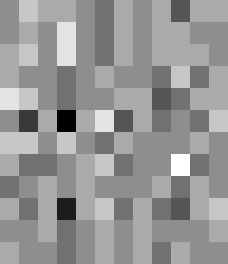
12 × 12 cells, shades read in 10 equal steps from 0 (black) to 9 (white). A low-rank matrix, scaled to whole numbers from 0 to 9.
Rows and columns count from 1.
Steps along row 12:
down same down up up down up down up down same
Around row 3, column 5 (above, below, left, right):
5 5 8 4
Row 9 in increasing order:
4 4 5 5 5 5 5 5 6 6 6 6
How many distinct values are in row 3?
5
